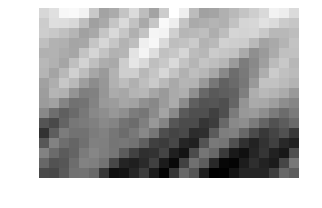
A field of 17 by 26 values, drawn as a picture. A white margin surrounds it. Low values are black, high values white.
Ninth with the highest average: top middle. Slope: up to the top. Grain: diagonal, up to the right.
